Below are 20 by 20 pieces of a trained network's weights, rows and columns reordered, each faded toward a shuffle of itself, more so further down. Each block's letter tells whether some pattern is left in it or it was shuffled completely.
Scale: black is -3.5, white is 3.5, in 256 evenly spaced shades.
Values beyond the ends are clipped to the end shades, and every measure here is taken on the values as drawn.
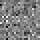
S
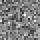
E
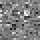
S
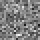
E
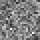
E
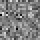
S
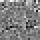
S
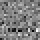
S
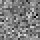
S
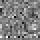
S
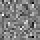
S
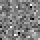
E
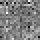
S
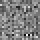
S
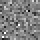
E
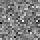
E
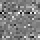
S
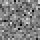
E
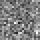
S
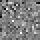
S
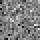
E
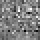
S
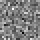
E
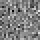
S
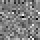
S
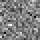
E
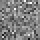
E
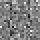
S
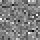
S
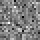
E
